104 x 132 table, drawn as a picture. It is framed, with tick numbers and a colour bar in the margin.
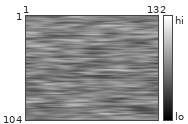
The values follow a bell shape. The grain runs across in streaks. Overall the values sit about 50% of the way up the scale. Neither half mirrors the other.
